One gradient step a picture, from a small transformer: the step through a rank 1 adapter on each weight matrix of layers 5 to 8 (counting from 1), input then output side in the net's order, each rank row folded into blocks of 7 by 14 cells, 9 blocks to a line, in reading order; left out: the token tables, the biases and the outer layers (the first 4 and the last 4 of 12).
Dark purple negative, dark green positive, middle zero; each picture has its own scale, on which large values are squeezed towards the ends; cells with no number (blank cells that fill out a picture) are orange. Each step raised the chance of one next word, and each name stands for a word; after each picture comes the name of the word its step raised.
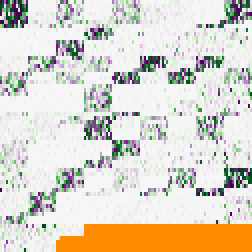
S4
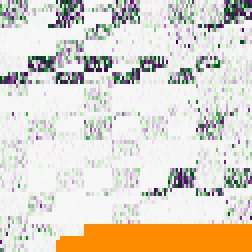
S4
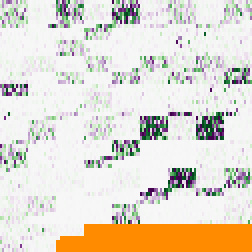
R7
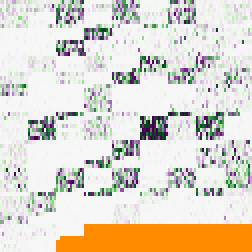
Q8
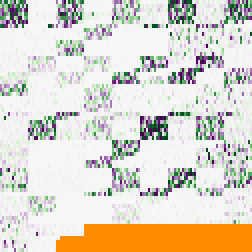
Q8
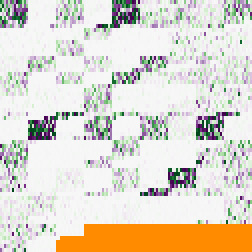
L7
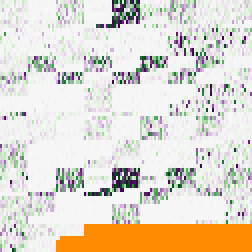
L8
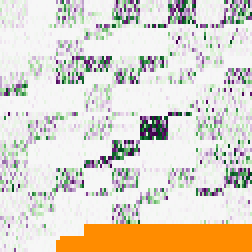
Q8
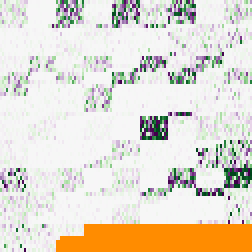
Q8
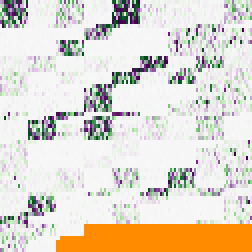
L8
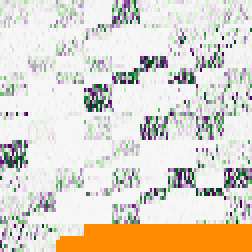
S4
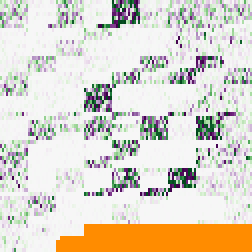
L7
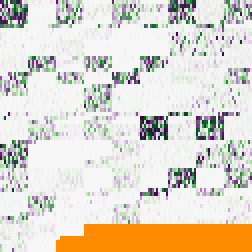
Q8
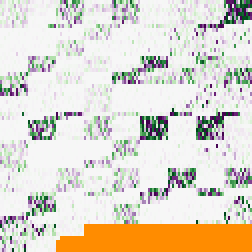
R7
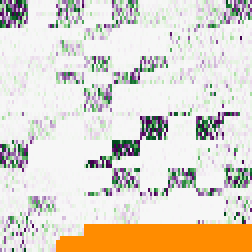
S4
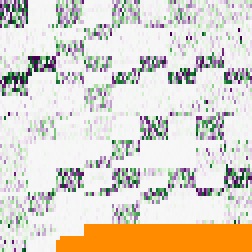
S4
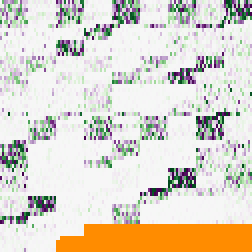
L7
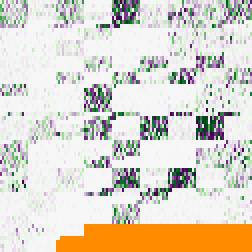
L7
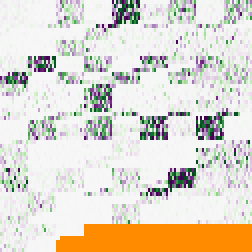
L7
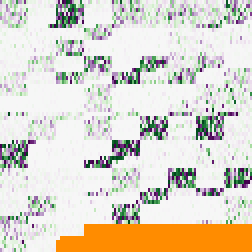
S4
